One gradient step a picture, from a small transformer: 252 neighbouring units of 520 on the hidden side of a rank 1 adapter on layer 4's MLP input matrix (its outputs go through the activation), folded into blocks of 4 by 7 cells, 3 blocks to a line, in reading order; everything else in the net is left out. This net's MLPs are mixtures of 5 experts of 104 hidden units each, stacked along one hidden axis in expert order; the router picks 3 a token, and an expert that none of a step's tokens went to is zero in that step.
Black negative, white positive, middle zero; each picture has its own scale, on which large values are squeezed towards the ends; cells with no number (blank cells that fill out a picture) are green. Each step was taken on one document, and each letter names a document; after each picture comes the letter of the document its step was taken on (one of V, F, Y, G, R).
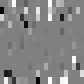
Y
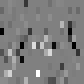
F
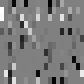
Y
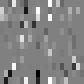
Y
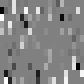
Y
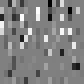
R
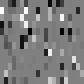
R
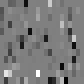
F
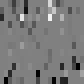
Y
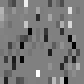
F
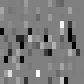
F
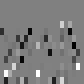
F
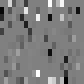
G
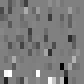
G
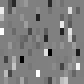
F
